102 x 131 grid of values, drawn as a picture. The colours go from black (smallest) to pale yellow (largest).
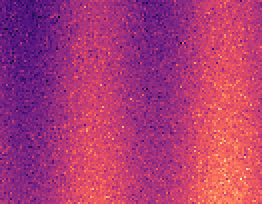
The histogram is bell-shaped. The top left is the ninth with the lowest average. The field climbs toward the bottom right. No row or column stands out. Upright stripes repeat 2 times across the table. The ninth with the highest average is the bottom right. Overall the values sit about 50% of the way up the scale.
